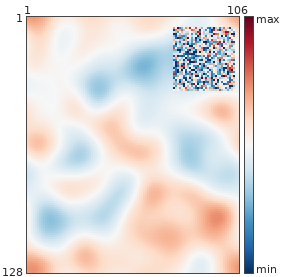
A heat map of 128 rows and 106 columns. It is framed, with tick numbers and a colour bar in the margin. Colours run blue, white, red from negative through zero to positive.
The top right is the roughest part. On average the colour sits 50% of the way up the scale. In the top right lies a patch that is rougher than the rest. The halves do not mirror each other.
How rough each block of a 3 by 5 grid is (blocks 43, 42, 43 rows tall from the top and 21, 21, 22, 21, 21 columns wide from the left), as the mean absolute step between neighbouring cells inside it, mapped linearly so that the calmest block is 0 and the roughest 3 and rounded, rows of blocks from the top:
0 0 0 2 3 | 0 0 0 0 0 | 0 0 0 0 0
